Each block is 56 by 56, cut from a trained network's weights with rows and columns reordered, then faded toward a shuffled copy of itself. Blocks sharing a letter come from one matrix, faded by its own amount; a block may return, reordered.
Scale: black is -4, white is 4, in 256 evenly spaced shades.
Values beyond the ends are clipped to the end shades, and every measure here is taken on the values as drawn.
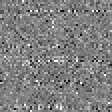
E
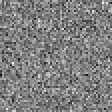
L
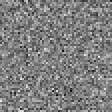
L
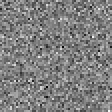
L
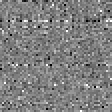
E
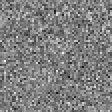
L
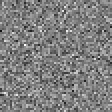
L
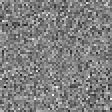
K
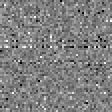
E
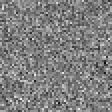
K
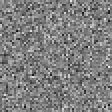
L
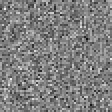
K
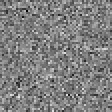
L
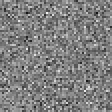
L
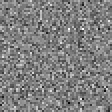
L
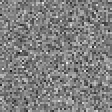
K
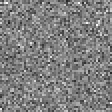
K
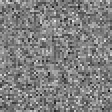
K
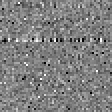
E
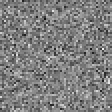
K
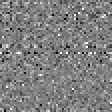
E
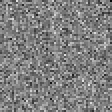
K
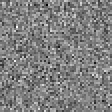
K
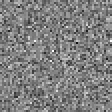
K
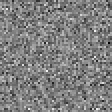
L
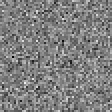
L
